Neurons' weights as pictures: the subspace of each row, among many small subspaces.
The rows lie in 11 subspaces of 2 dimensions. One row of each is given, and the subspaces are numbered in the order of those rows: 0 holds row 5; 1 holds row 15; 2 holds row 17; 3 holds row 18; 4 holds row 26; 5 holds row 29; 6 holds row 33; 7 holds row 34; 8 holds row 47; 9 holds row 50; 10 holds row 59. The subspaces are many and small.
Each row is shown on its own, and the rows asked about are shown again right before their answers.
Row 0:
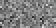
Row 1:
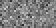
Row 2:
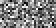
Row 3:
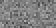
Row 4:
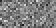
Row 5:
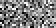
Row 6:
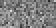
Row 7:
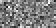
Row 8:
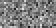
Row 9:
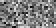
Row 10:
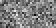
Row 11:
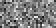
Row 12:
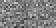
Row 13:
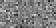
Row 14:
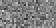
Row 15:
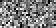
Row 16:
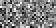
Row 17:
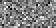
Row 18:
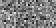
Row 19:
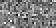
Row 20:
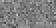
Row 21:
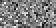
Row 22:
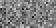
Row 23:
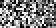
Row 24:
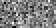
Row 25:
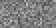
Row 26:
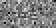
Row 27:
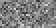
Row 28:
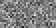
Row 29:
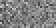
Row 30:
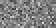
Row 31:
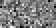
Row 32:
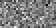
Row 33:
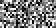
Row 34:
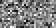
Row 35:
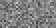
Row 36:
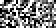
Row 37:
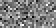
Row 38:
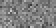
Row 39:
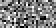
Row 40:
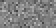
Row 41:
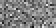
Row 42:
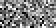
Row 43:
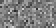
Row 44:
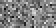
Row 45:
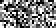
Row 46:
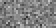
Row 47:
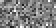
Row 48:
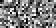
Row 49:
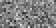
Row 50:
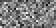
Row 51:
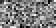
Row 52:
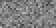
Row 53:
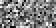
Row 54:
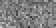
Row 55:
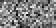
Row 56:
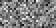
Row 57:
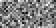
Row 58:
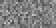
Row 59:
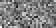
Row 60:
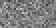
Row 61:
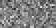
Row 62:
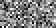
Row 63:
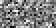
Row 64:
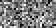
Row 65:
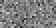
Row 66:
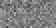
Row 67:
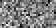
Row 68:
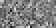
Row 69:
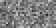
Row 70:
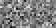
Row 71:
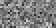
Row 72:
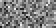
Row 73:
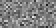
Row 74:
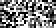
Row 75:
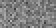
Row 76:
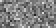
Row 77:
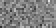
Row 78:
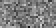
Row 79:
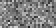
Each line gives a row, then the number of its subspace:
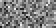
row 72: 1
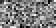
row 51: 2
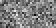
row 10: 6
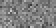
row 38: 0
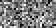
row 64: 6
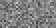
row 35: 10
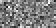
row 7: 2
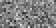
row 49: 10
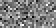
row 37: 9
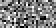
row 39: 3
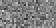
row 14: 3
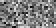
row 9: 3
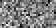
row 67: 1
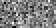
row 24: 3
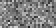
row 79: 10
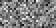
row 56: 9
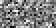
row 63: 7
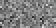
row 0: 0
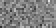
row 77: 8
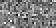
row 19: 4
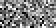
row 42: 0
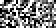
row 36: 8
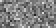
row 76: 10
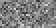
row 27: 9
